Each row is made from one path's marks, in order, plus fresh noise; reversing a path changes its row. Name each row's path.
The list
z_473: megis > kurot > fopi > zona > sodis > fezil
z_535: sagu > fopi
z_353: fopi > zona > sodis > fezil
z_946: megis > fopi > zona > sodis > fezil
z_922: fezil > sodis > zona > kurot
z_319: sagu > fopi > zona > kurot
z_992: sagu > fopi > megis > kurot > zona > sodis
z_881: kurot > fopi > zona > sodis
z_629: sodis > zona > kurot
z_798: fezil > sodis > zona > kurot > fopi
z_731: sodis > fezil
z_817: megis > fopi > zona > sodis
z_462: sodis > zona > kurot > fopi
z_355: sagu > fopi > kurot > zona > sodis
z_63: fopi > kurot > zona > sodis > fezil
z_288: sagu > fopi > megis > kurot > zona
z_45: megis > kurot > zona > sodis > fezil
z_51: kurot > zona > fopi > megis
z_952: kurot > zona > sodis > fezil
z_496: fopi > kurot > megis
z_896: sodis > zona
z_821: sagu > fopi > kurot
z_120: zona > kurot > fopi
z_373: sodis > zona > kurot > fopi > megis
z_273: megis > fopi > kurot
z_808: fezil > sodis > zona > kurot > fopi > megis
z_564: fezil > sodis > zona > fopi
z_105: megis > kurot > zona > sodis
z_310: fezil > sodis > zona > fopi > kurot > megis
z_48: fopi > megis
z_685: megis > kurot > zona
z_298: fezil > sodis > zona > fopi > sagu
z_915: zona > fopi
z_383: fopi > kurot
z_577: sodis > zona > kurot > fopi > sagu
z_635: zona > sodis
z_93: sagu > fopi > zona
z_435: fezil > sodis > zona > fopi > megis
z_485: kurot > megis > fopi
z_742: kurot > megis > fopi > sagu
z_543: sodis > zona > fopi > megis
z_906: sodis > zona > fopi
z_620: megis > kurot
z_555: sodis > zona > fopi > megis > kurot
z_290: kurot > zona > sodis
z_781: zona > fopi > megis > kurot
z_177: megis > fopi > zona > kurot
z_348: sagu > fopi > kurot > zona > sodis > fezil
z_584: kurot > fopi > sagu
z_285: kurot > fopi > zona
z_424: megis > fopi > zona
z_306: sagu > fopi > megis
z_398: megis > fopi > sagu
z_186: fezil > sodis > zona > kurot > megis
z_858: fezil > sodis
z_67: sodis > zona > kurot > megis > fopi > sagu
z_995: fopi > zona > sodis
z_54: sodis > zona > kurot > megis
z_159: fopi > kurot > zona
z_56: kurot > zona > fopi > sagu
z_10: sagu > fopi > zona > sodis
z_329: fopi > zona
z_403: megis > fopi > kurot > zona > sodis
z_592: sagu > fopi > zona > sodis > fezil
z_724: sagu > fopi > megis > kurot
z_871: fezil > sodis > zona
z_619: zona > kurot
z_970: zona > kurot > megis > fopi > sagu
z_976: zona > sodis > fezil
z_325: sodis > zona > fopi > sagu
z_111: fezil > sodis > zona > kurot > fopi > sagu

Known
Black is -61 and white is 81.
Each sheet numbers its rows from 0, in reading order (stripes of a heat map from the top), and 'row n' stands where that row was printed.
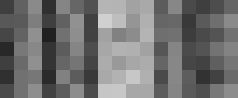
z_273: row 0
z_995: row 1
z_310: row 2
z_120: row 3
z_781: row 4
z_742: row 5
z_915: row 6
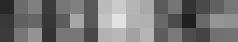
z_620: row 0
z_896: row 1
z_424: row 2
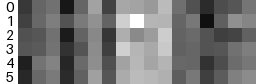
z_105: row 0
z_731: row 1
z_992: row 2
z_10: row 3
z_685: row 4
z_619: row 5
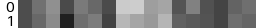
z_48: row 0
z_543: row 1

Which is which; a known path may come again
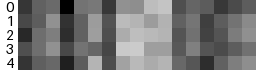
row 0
z_67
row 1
z_564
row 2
z_619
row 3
z_48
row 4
z_290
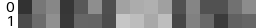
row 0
z_120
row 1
z_306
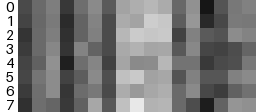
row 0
z_63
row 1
z_348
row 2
z_93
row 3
z_273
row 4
z_310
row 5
z_915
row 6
z_781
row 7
z_896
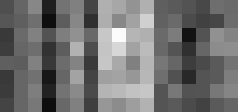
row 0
z_543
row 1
z_992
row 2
z_731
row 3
z_635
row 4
z_817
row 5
z_105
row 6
z_298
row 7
z_373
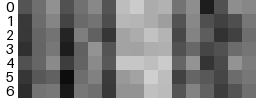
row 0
z_353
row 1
z_485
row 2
z_742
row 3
z_462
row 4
z_592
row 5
z_577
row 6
z_970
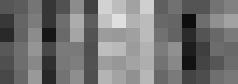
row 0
z_10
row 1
z_871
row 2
z_186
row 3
z_946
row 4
z_473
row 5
z_435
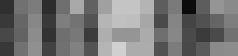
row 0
z_952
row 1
z_383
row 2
z_177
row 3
z_329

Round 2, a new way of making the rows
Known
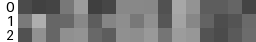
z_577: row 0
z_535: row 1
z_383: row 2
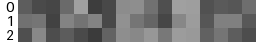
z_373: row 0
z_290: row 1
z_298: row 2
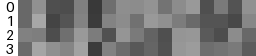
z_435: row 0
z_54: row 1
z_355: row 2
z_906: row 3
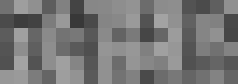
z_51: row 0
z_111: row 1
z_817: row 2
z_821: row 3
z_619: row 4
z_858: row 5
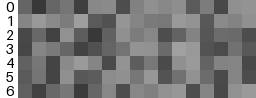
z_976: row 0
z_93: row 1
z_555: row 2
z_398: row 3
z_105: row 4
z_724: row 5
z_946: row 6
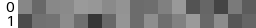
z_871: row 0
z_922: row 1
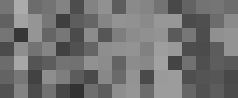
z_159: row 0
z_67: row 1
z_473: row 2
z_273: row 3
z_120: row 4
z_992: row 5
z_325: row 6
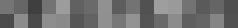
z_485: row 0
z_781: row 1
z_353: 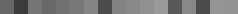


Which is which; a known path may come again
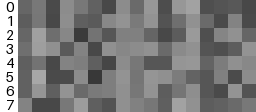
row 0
z_992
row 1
z_724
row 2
z_995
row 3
z_51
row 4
z_403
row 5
z_186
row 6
z_319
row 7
z_285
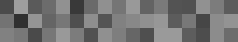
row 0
z_310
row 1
z_473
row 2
z_355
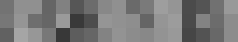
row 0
z_424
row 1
z_306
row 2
z_67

